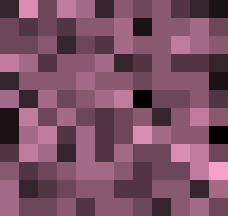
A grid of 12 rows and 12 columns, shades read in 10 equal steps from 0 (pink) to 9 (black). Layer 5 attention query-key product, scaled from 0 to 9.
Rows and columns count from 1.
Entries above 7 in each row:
1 1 0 0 1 1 1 2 0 0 0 0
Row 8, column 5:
3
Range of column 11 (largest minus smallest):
5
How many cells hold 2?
10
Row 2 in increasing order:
3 3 4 4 4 4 5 5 5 6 6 8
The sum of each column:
61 51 53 57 47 56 50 64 56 49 47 64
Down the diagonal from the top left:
7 6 4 4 3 3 5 1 5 5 7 5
